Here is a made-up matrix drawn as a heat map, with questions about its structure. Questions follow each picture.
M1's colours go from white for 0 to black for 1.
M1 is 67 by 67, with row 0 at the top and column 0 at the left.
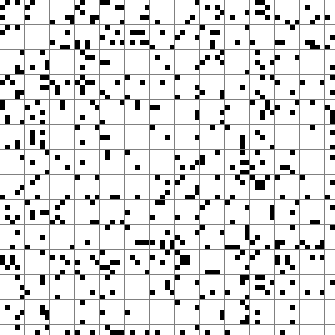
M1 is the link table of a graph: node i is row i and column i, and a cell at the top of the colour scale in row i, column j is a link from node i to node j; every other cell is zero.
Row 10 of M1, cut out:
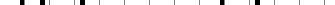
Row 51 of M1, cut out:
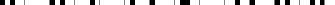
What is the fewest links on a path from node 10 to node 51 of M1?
1
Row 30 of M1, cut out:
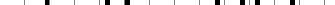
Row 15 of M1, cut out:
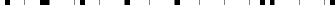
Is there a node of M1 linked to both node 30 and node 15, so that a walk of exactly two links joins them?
yes
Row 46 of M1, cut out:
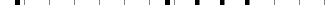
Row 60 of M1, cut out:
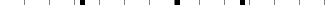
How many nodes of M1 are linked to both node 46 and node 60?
0
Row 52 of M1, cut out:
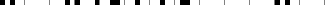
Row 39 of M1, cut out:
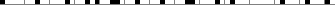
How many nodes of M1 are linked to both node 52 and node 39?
8
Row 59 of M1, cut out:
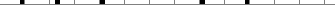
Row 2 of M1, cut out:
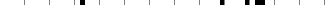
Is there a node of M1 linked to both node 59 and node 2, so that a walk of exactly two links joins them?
yes
